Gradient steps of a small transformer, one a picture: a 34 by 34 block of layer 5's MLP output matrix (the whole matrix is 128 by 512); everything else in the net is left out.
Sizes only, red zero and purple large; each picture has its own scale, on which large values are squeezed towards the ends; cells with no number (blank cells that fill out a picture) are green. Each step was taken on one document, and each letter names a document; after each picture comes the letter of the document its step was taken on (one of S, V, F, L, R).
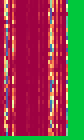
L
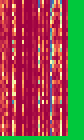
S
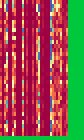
S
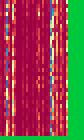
L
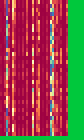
L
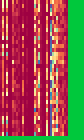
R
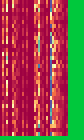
R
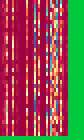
R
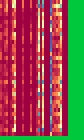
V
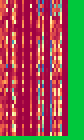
V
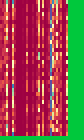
L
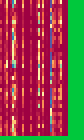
V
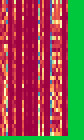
S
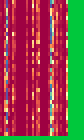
L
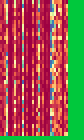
S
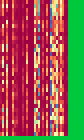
R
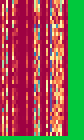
R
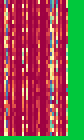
L
